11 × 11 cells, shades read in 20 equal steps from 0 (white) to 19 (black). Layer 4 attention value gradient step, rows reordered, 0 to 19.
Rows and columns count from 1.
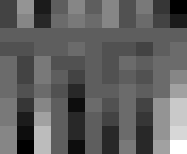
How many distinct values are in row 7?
5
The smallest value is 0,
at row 11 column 11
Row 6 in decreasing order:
14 14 13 13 12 12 12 11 11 10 9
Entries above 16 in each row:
2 1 0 0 0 0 0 1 1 1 2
